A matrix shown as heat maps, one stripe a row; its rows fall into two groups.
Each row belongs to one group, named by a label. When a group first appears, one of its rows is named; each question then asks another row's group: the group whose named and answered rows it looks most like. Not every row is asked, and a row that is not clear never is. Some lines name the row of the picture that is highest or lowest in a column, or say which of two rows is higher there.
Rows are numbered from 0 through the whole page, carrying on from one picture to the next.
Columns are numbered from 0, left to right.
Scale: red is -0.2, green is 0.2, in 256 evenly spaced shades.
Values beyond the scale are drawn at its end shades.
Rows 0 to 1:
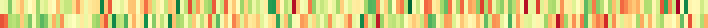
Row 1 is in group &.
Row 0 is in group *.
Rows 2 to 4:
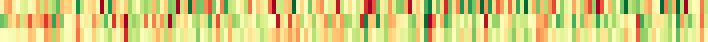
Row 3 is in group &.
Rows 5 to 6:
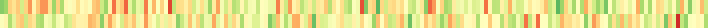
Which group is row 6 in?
*
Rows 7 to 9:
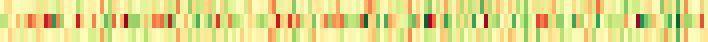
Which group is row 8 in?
&
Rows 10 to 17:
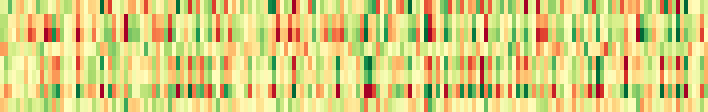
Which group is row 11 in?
&
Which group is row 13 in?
&
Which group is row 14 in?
*
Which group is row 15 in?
*
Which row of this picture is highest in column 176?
16
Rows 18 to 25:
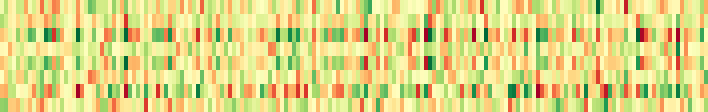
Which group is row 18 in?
*
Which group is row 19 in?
&
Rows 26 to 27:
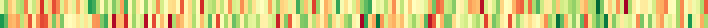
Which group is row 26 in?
*
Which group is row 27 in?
&
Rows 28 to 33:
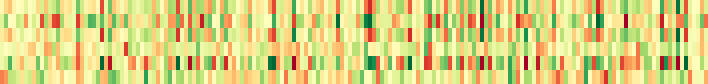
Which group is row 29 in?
*
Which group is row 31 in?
&
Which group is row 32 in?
*
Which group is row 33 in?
&
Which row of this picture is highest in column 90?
33
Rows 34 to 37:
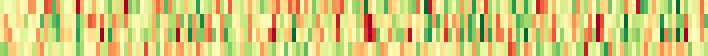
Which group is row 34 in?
&
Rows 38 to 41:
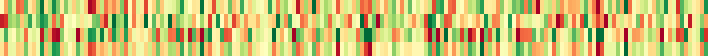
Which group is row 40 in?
*
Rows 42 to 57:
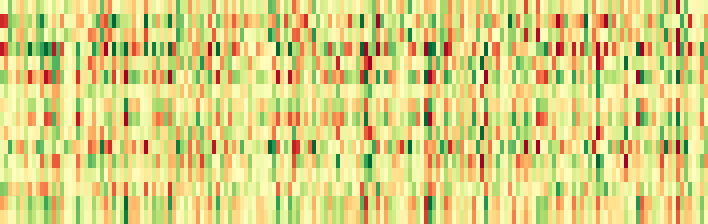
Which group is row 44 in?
*
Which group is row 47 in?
&
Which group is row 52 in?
*
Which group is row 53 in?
*
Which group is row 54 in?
*
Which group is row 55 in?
&
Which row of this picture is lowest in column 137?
45
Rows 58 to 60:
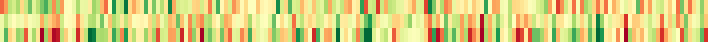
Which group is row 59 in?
*
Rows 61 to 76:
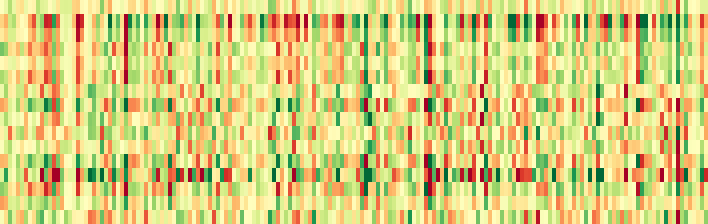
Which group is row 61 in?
*
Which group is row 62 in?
&
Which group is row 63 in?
&
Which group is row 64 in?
&
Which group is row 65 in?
&
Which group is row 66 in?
&
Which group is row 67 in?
*
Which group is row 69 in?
*
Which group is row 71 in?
*
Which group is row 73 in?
*
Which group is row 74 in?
&
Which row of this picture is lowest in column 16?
70
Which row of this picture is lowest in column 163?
62
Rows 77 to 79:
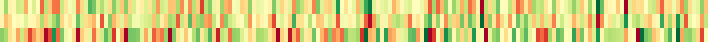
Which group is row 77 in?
*
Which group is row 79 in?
&
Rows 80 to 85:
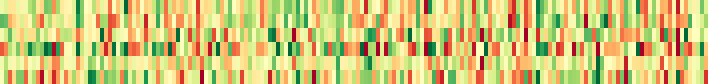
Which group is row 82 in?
*
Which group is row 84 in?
*
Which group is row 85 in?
*
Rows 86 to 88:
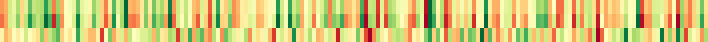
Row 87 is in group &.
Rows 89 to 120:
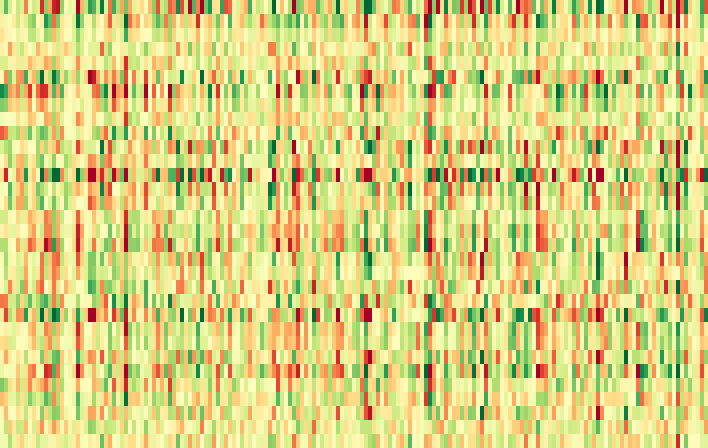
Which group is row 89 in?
*
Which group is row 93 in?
&
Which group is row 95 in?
&
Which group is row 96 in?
&
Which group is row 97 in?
&
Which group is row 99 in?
*
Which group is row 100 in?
*
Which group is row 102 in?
*
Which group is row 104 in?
&
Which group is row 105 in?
&
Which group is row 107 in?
*
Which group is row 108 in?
*
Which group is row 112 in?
&
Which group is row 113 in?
&
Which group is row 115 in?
&
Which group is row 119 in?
*
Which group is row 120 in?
*
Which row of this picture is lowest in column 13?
89
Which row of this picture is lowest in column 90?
95
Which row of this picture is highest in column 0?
95
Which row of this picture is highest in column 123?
95
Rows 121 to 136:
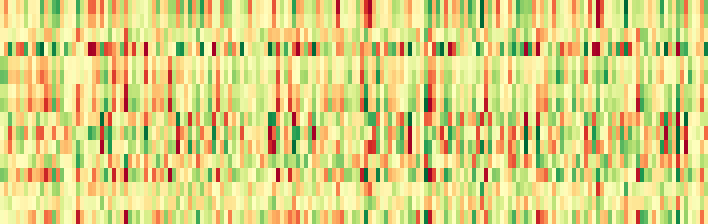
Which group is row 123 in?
&
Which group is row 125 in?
&
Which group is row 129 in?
*
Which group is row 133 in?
&
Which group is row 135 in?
*
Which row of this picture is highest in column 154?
124
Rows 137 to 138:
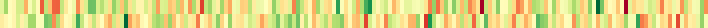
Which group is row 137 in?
*
